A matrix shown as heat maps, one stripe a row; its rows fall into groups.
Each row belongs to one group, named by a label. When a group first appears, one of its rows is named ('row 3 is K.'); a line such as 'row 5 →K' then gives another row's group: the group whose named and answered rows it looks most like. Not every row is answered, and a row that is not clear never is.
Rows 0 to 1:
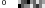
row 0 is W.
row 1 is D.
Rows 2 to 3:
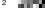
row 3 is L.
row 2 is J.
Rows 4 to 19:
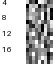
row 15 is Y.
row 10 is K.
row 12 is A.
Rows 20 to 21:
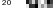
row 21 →W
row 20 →L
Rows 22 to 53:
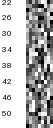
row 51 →J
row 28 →J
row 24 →D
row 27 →J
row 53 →D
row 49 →A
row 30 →K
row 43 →D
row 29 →Y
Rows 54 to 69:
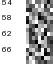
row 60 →W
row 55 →Y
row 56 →D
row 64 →W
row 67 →Y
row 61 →Y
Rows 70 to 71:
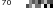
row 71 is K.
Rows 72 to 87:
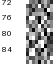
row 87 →J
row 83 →Y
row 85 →A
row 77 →J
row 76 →A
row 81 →A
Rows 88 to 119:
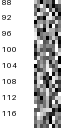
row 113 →K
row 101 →D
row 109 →J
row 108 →A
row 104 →D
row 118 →K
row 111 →D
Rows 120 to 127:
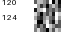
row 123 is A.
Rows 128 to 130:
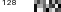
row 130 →A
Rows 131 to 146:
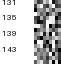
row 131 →Y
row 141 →A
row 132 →A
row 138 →D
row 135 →L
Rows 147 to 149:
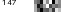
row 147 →Y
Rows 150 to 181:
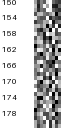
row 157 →K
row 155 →Y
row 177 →D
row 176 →Y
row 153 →A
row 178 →A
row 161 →D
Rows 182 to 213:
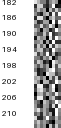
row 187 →K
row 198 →K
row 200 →W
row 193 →J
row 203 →A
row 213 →J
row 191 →J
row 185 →K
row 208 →K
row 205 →D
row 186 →A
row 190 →Y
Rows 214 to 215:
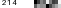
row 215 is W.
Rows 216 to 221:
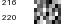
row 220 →L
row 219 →J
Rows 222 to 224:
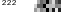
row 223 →W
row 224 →J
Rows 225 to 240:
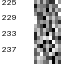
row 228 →K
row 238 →L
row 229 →W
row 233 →J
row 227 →J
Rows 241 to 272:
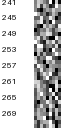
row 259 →Y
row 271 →Y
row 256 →W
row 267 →L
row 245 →L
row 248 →D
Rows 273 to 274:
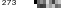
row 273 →D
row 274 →W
